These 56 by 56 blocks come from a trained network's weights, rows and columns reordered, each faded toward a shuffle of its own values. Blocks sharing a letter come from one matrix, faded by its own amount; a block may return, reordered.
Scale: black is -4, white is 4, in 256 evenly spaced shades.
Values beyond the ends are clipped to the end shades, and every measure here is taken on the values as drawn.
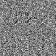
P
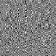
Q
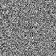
P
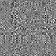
Q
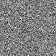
P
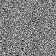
P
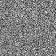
P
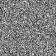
P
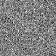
P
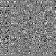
Q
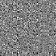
Q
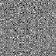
Q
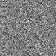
P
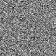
P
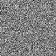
P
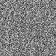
P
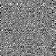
Q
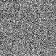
P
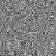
Q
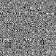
Q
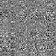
Q
